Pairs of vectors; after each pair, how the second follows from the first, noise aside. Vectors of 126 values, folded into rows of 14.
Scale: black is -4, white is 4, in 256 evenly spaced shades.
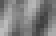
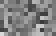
sign-scrambled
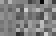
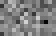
shuffled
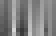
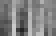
copied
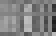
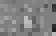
partly zeroed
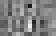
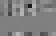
partly zeroed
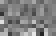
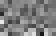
copied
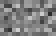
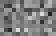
copied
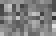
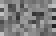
sign-scrambled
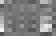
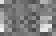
copied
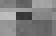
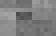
shrunk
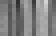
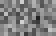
shuffled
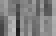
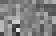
sign-scrambled
